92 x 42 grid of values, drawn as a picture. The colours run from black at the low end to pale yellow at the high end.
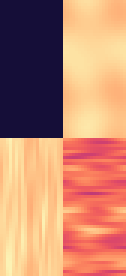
It is made of 2 by 2 panels. Panel 1,1: very low, flat. Panel 1,2: very high, smooth, faint in contrast. Panel 2,1: very high, streaked downward, faint in contrast. Panel 2,2: high, streaked across.
